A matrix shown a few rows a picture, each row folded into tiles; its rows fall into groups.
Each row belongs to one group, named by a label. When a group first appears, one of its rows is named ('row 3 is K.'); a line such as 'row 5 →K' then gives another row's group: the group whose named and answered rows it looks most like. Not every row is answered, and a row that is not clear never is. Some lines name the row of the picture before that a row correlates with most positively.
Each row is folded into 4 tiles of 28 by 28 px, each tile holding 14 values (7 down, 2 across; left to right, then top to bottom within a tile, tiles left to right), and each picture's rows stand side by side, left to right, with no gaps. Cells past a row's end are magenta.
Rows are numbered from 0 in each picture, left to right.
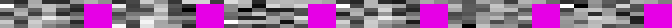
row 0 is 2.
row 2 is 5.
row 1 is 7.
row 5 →2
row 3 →2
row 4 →7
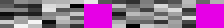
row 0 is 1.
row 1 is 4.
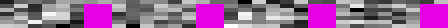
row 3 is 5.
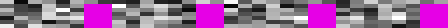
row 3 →1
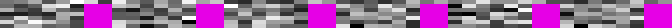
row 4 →1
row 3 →4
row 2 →2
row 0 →1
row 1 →5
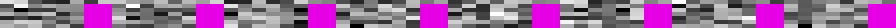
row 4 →1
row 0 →5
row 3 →4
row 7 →7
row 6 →7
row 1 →5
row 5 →5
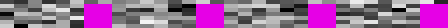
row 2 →2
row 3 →1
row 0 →4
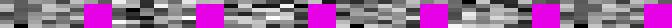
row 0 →7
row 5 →7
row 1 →5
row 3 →4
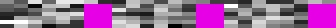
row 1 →1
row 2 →2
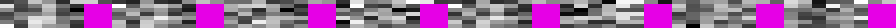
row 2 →2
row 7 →5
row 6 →7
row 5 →1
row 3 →1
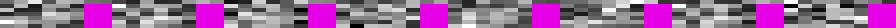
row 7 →7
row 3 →4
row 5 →1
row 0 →1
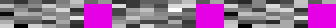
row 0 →4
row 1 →4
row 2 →4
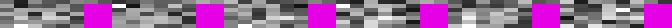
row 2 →2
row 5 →7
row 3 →2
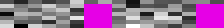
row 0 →4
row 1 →2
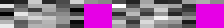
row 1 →2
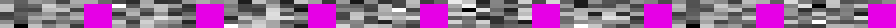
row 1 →2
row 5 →2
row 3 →4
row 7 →5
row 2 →7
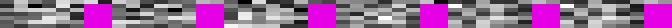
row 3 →1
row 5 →2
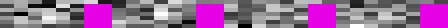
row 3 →2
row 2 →7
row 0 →1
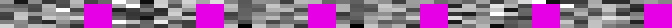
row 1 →5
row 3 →7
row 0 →4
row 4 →1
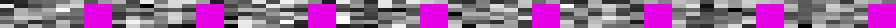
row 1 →1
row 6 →5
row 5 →2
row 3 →5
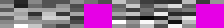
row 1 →5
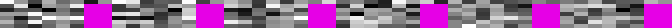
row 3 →1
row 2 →5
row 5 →2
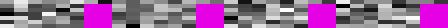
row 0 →1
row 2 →7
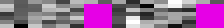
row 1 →1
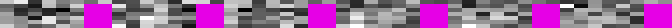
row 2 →5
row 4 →2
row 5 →2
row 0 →5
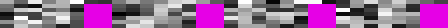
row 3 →1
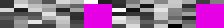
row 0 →1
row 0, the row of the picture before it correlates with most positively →2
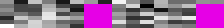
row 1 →5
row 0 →7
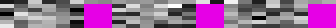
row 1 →1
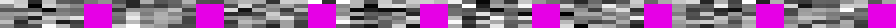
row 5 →4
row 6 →5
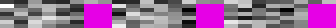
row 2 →5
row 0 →2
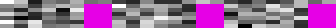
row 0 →5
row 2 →4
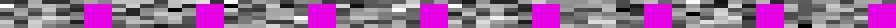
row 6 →1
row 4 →2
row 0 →2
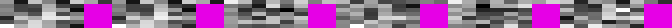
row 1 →7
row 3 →2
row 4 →5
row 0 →7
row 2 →5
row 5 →7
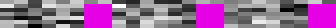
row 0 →5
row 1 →2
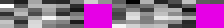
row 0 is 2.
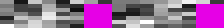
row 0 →7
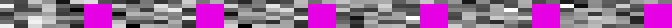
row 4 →4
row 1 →4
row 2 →4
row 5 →2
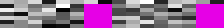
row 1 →1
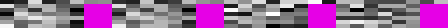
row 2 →1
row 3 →5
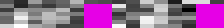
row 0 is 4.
